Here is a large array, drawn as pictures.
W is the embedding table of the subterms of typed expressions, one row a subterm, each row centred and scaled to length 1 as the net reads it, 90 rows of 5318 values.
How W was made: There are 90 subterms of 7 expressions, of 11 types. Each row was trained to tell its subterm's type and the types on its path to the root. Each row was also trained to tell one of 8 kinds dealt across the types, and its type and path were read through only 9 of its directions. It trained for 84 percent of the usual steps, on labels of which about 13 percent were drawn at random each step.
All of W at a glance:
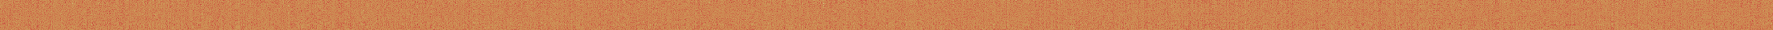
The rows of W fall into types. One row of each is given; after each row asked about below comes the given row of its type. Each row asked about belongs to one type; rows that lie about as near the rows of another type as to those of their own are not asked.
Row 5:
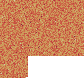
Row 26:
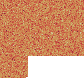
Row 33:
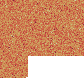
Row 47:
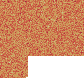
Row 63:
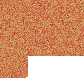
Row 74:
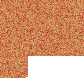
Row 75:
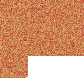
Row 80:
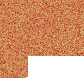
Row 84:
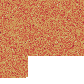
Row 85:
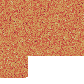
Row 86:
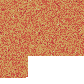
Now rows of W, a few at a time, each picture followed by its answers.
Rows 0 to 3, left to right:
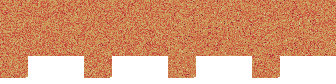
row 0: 63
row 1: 75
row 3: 63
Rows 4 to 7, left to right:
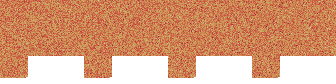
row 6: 75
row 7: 74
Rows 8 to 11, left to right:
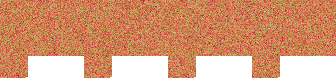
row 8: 5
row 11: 63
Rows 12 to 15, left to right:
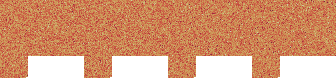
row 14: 47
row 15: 75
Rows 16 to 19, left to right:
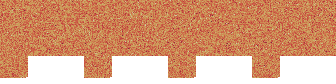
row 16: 80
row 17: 33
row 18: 80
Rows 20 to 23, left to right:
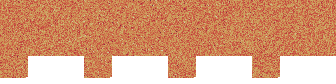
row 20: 26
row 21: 84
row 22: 75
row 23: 75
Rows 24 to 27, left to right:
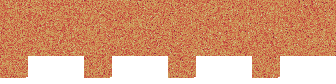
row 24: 80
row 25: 63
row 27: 5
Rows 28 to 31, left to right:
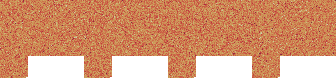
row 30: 26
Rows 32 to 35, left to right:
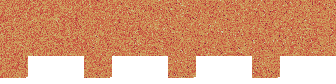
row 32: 47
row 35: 74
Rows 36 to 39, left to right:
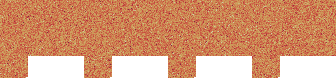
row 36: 5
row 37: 47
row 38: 33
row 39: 63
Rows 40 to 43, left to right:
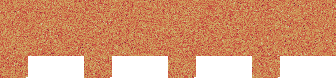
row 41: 80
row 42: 63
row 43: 26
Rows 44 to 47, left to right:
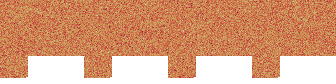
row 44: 80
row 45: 33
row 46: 5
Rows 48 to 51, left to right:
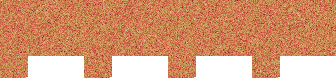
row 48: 26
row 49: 63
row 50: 85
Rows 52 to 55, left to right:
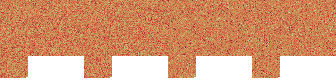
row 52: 47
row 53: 86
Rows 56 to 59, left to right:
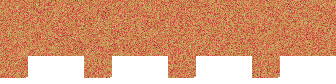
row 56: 47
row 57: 85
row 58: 74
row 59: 84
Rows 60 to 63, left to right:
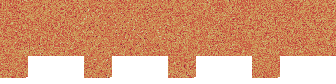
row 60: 26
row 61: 75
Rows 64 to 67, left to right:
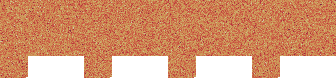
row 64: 80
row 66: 84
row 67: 86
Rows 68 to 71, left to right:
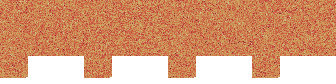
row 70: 33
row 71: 33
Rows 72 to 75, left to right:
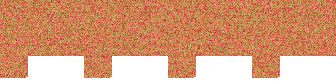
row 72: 47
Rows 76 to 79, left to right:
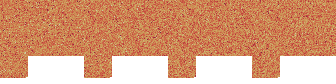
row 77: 5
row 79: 75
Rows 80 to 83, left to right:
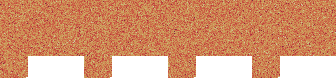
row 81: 85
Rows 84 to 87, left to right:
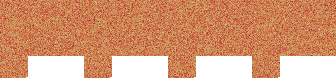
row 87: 80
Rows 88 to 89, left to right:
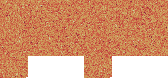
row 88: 86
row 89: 5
